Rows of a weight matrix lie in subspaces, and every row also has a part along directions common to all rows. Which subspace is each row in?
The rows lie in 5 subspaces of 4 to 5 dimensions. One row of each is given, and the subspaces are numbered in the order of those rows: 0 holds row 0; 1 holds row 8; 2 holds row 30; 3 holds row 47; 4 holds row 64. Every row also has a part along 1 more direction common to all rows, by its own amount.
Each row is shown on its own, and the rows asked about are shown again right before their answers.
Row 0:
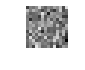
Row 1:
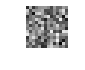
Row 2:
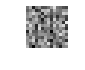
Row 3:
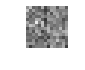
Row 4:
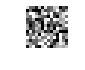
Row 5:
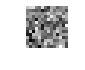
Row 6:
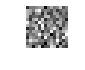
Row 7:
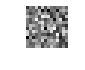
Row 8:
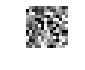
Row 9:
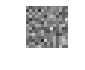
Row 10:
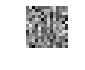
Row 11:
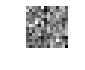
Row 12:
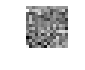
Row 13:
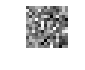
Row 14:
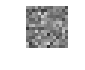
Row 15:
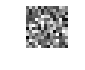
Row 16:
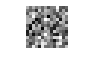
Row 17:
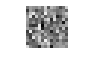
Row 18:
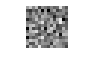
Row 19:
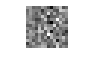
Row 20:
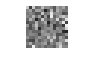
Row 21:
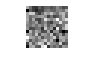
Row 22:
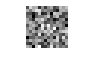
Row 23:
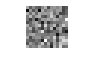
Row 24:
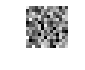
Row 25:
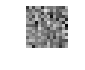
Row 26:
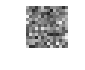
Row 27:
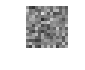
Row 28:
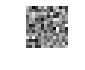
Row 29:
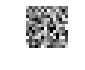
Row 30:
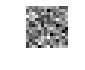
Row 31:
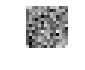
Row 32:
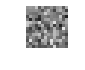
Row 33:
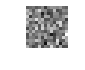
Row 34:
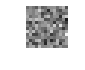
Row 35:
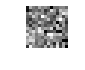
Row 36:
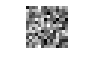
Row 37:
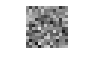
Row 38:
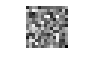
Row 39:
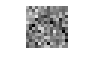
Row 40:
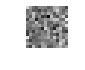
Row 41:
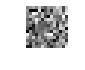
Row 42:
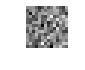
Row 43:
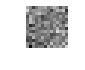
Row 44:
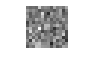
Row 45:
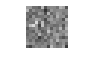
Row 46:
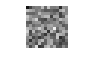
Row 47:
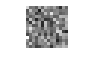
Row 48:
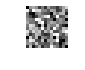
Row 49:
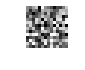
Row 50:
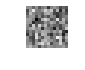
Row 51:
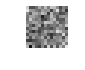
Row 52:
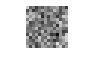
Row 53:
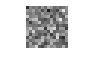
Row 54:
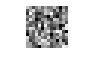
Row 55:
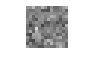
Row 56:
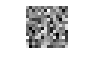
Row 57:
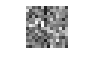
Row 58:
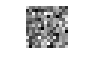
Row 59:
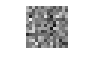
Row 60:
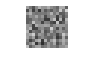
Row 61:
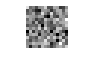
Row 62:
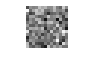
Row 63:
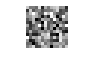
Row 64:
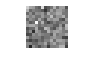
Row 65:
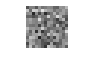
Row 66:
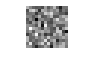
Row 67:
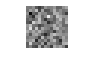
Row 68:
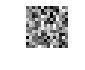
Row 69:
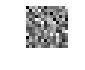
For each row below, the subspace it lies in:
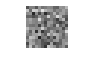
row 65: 2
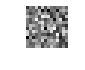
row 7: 2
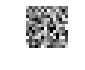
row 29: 2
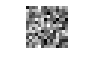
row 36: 0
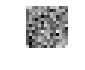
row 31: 1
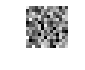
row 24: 0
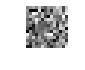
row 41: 3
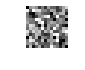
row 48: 3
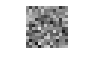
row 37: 2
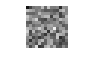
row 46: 2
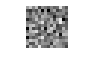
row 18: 2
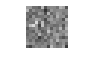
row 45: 4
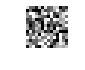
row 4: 1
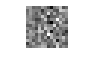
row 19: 1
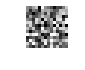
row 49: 0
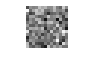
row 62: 1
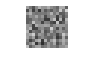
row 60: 3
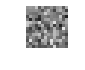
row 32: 0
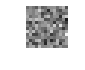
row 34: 0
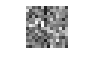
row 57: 4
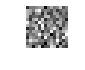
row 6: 0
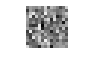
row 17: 4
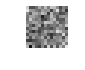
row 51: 1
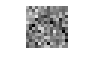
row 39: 2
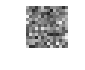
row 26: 0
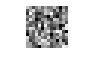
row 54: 3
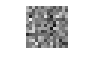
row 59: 3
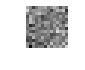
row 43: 1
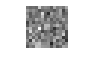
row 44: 0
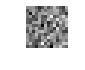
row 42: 3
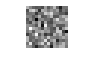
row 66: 3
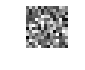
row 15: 2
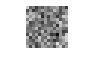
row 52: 0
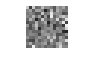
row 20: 4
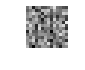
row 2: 4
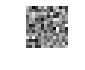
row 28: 1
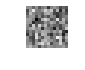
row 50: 3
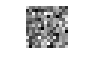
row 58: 2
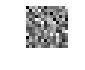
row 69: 3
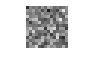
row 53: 2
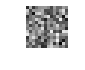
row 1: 1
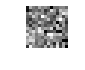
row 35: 1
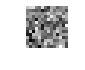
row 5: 4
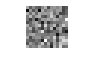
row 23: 3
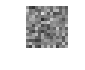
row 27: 1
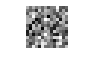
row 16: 3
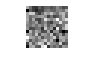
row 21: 1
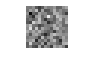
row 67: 3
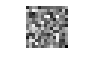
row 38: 3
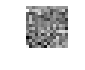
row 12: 1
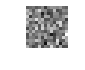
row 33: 0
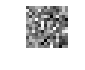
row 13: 3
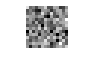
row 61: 0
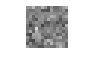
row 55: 4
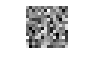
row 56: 2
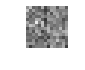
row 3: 4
